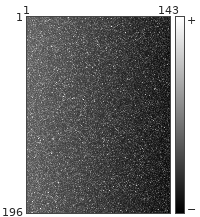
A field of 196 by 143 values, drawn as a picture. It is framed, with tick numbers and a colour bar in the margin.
On average the colour sits 30% of the way up the scale. There are no regular stripes. Fine speckle covers the field. Values rise toward the left.
